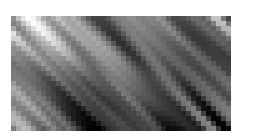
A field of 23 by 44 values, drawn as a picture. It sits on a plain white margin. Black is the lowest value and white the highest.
There is an overall slope up to the top left. There are no lone odd cells. Overall the values sit about 40% of the way up the scale. The ninth with the highest average is the top left.
